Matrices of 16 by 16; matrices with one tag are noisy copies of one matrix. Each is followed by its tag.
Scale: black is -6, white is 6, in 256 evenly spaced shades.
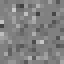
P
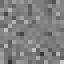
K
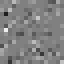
K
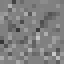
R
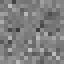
R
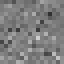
R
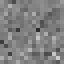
R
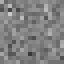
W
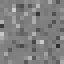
P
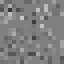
W
